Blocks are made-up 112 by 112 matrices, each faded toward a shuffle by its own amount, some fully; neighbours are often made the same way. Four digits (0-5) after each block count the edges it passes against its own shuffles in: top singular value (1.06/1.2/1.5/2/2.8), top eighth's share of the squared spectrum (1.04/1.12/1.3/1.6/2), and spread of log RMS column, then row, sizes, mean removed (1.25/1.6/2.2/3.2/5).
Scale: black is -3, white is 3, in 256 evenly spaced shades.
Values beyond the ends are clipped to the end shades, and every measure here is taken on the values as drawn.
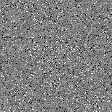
1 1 0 1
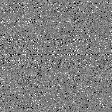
2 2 2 2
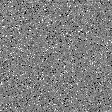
0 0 0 0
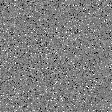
0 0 0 1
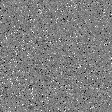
1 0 0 0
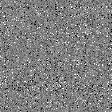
1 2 2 2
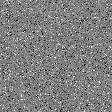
0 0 0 0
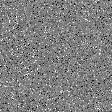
0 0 0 0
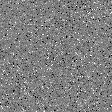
0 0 0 0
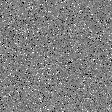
0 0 0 0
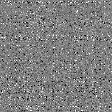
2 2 2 3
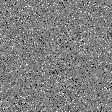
0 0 0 0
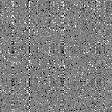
5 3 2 2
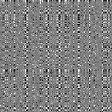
5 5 4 4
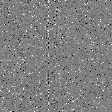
3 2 0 0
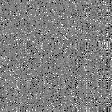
4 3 2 1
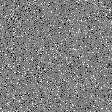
3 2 0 0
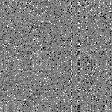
4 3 2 1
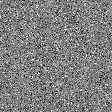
2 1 0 0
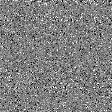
1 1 1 2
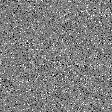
0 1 1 2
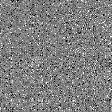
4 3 2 2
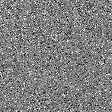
2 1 0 0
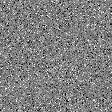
2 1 0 0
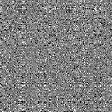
4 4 3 2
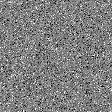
2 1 0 0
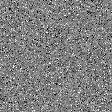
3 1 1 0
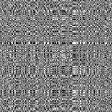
5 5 4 4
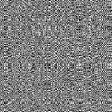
5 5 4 4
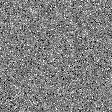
1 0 0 0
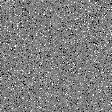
1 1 1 0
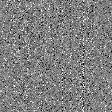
2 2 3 0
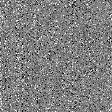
1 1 2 0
